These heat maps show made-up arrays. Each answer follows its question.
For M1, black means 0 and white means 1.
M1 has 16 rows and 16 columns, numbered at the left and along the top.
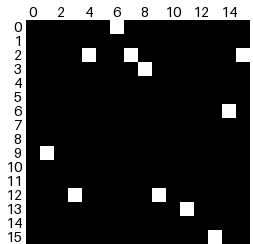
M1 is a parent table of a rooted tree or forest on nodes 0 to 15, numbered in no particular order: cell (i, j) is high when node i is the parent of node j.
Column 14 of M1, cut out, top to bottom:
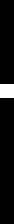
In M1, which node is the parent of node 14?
6
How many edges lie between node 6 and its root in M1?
1
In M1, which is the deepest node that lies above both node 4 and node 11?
2
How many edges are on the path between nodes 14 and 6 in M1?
1
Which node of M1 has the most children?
2
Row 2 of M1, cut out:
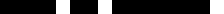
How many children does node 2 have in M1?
3
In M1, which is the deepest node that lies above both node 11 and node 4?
2
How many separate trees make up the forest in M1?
5
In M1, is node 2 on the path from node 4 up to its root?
yes
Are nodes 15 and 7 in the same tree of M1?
yes
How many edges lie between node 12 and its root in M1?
0
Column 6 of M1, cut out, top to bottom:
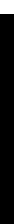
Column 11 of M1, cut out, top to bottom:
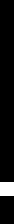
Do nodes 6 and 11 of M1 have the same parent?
no
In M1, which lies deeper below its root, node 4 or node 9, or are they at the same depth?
the same depth
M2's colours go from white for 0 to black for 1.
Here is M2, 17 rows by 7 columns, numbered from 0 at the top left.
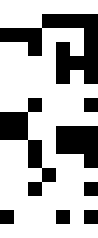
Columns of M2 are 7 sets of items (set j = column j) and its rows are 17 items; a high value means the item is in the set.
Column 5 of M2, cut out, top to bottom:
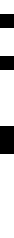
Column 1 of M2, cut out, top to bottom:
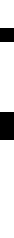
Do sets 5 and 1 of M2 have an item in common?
yes
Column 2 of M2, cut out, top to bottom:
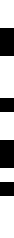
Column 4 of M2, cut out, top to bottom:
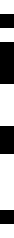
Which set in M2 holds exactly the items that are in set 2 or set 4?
6
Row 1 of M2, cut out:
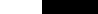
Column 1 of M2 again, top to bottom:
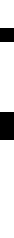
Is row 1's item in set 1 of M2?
no
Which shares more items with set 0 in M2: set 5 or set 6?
set 6
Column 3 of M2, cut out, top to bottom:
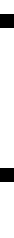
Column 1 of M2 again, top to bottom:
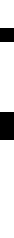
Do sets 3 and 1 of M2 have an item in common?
no
